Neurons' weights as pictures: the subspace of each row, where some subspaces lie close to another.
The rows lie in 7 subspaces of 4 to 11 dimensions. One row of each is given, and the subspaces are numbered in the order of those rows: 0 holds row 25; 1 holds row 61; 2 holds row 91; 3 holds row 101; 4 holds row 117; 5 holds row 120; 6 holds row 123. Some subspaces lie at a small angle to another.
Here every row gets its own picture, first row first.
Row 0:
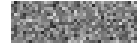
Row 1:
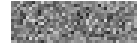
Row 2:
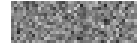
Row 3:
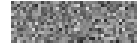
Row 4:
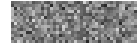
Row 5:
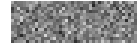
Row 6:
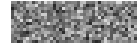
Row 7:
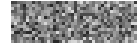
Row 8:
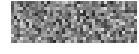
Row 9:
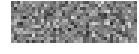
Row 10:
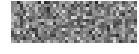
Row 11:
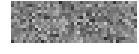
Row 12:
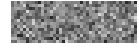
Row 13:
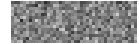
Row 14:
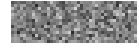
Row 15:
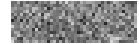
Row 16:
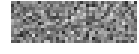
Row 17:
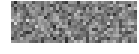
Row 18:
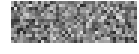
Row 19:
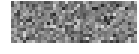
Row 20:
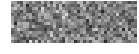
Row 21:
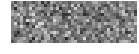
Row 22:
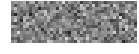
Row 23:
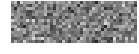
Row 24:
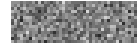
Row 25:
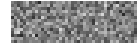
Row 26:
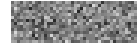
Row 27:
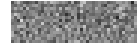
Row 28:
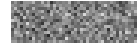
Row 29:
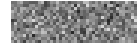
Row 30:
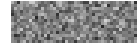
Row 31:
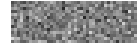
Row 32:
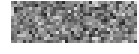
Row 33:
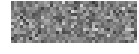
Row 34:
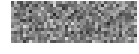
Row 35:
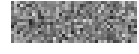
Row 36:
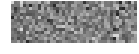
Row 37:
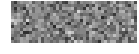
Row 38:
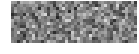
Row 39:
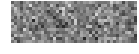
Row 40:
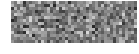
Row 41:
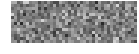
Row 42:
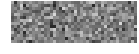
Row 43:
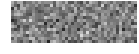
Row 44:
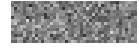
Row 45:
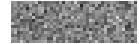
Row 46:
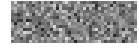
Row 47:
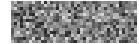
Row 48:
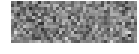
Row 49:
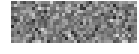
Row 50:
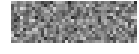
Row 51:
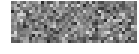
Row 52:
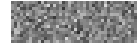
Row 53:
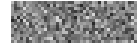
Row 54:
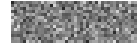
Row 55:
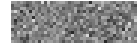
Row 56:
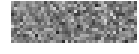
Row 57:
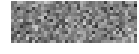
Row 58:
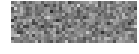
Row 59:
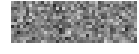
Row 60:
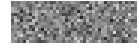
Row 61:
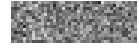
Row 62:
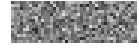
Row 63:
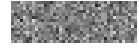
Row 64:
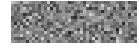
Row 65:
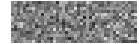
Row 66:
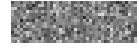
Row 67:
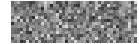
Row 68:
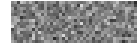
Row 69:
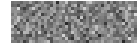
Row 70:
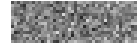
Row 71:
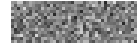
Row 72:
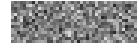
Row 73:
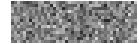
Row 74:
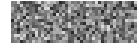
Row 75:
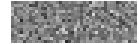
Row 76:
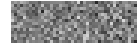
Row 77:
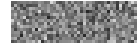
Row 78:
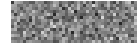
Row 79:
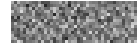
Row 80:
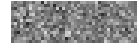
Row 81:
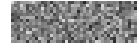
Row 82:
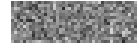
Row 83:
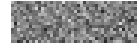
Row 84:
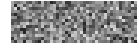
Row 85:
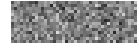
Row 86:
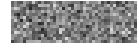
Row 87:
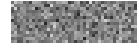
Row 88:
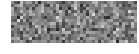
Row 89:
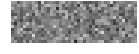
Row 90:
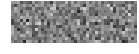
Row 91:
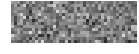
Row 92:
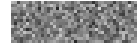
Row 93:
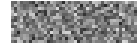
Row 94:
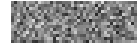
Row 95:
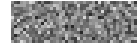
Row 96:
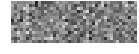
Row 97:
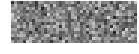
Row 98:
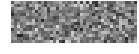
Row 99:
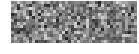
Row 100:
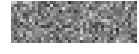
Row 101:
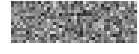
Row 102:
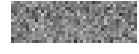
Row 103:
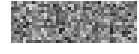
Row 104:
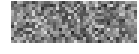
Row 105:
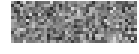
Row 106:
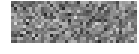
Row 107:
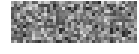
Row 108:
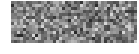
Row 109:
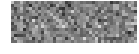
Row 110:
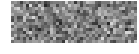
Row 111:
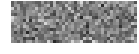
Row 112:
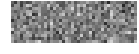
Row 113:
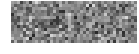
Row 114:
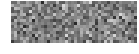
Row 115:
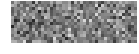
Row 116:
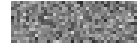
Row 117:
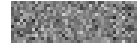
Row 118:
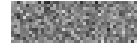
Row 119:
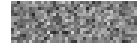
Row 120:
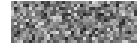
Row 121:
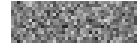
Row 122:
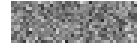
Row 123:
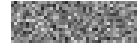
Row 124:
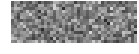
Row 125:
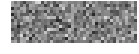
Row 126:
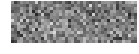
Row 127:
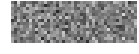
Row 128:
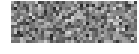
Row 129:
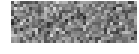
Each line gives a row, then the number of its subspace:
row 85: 3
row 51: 2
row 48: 1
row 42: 2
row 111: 2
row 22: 1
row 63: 0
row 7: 2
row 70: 2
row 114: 2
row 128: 5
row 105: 4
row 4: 6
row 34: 2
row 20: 2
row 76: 4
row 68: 4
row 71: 0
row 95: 3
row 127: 4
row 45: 5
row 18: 4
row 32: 5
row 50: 3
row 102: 4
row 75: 0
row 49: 4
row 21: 5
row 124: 5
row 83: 2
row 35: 4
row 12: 0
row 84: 4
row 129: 5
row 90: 4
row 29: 6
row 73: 3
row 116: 2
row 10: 3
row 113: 0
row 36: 3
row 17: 6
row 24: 0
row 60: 4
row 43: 2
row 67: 3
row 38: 5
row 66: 0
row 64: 3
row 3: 2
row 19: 6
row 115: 4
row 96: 0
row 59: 5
